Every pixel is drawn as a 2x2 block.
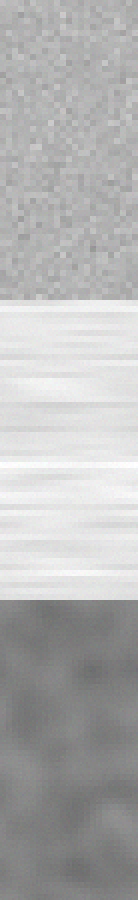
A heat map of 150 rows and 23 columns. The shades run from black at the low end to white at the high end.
It is made of 3 by 1 panels. Panel 1,1: high, fine-grained, faint in contrast. Panel 2,1: very high, streaked across, faint in contrast. Panel 3,1: middling, blotchy, faint in contrast.
